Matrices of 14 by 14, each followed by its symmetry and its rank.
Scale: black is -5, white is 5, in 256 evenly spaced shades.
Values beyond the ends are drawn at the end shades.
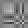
symmetric, rank one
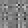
neither, rank two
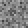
symmetric, full rank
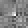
symmetric, rank two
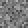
symmetric, full rank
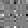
antisymmetric, rank two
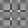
symmetric, rank one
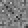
symmetric, full rank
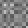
symmetric, rank two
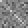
symmetric, full rank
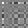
symmetric, rank one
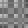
symmetric, rank one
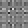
antisymmetric, rank two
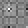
symmetric, rank two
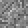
symmetric, full rank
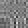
neither, rank two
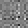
antisymmetric, rank two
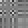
symmetric, rank one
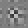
symmetric, rank two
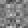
neither, rank two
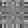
antisymmetric, rank two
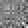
symmetric, rank two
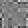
antisymmetric, rank two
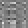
neither, rank two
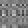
neither, rank two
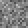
symmetric, full rank
